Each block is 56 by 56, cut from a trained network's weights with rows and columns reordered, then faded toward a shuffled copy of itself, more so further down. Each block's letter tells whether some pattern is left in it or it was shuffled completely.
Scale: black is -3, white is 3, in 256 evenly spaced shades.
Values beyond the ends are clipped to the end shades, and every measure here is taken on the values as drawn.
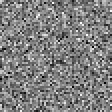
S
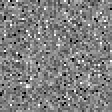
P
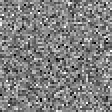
S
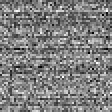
P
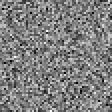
S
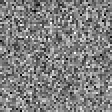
S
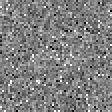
S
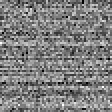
P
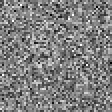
S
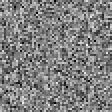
S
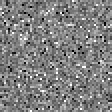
S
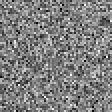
S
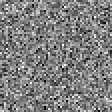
P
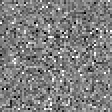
P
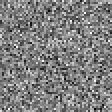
S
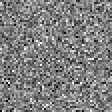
P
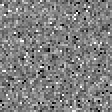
S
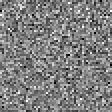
S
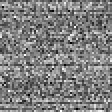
P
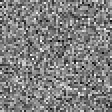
S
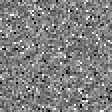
S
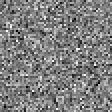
S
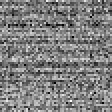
P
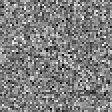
S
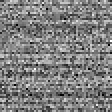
P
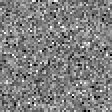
S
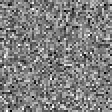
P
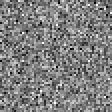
S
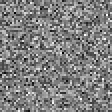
P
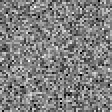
S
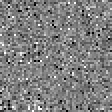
P
